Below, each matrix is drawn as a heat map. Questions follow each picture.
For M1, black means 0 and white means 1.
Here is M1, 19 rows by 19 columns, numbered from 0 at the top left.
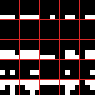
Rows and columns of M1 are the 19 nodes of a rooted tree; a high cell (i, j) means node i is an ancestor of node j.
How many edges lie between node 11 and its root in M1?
1
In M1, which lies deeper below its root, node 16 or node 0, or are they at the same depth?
node 0
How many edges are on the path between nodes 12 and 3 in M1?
3
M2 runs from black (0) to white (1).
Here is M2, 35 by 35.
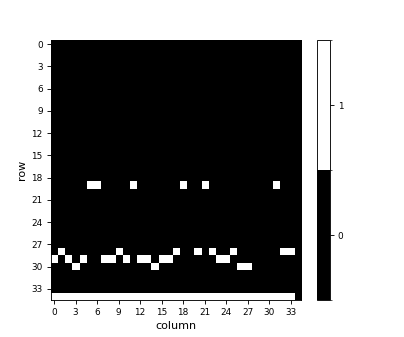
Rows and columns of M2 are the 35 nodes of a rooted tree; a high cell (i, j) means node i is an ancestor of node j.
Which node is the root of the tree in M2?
34
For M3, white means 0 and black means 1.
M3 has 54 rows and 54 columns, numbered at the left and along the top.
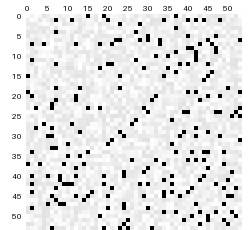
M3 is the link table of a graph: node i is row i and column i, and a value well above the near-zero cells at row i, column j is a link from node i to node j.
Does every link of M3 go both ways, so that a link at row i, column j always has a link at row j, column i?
yes
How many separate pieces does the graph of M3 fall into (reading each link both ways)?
2
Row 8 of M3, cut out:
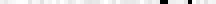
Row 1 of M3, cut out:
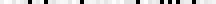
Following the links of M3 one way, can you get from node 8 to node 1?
yes
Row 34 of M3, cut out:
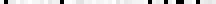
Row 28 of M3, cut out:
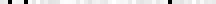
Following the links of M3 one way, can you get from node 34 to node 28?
yes
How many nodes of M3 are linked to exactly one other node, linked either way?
3
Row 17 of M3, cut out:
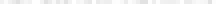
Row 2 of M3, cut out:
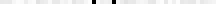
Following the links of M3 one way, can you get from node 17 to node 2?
no
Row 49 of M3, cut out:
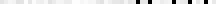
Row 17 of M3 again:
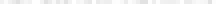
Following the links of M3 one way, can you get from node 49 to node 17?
no
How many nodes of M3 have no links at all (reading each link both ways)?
1
